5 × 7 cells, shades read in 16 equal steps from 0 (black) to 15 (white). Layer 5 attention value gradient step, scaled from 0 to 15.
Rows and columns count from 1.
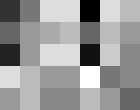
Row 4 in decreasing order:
15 13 11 9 9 8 7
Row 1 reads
3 7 13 13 0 13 11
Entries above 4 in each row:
5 7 5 7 7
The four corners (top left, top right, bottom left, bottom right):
3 11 9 6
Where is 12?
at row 3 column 6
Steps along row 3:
up up same down up down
